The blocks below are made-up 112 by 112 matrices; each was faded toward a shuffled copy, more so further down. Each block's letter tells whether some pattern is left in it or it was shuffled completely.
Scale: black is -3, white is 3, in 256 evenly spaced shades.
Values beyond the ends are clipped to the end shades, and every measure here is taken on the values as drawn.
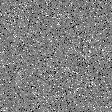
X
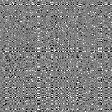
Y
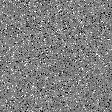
X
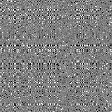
Y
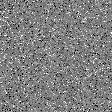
X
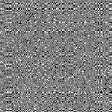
Y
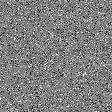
X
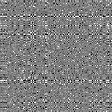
Y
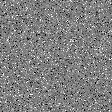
X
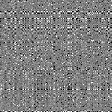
Y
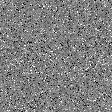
X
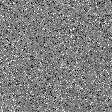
X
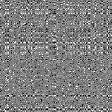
Y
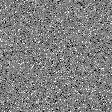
X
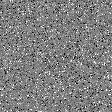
X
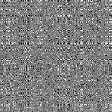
Y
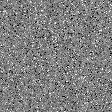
X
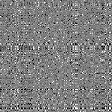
Y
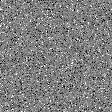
X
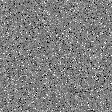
X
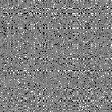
Y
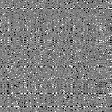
Y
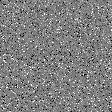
X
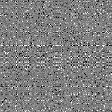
Y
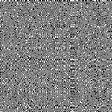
Y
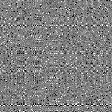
Y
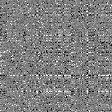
Y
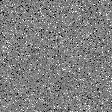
X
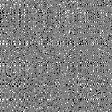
Y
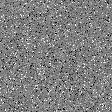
X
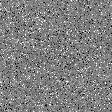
X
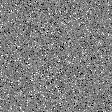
X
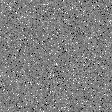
X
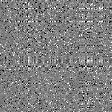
Y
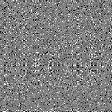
Y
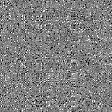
Y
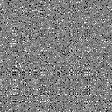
Y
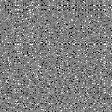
Y
